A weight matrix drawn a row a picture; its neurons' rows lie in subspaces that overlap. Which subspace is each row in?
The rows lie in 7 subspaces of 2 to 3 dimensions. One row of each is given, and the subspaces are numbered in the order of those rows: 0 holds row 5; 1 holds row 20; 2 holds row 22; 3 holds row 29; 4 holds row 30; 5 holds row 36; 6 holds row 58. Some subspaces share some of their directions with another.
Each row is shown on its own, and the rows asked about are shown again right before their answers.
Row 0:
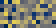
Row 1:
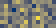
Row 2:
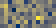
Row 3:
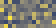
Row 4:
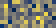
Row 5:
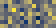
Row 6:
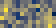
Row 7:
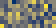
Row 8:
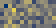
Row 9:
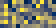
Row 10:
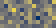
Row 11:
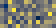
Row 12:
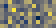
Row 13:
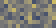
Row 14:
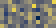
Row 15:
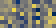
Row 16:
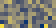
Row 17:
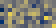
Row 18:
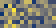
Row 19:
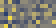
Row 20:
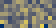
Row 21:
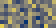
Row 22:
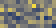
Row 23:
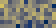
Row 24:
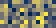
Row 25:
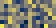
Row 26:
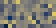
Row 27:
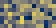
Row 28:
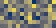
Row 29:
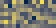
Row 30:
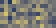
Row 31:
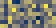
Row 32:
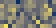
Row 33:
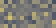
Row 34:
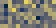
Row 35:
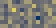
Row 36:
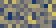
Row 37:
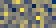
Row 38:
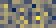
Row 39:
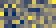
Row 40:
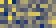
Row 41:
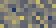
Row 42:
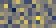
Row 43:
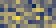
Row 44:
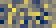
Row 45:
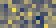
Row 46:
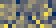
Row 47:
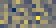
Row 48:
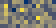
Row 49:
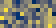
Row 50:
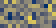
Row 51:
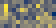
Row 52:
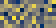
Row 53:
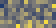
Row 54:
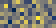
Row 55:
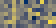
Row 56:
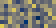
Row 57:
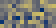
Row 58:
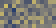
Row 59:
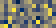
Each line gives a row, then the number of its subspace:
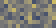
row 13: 5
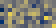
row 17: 2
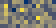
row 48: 3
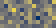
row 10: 4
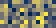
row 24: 2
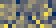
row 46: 4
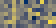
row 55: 3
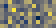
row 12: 0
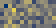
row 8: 6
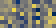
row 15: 3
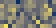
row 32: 4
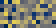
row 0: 5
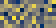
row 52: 0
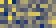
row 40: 4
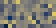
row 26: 4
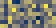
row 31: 5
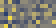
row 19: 5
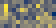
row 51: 3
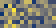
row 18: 6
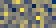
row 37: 0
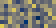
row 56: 1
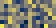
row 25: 1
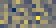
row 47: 2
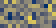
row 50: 5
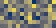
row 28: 5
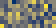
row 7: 5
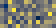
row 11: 0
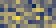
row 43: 2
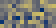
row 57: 2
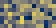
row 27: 2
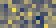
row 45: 2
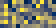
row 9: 3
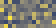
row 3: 5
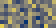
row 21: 1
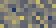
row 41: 1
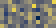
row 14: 6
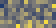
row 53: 0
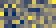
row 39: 6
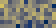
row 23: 0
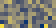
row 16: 1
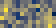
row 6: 3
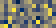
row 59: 4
